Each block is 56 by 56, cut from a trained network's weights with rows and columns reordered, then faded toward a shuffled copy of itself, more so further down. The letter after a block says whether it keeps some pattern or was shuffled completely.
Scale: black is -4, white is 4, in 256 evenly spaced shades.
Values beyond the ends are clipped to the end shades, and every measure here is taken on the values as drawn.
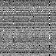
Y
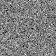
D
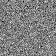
D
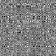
Y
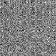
Y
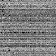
Y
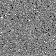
D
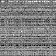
Y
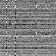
Y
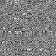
Y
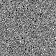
D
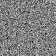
D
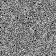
D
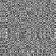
Y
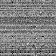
Y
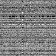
Y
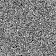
D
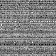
Y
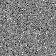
D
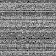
Y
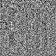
Y
